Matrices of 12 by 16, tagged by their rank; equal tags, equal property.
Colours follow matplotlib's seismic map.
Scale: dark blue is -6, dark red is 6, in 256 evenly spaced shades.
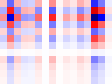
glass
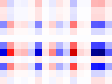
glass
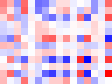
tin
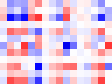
tin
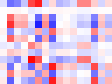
tin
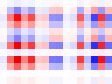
glass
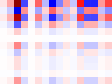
glass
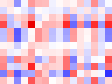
tin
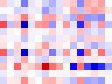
tin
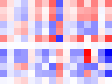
tin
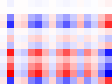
glass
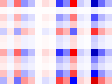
glass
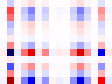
glass
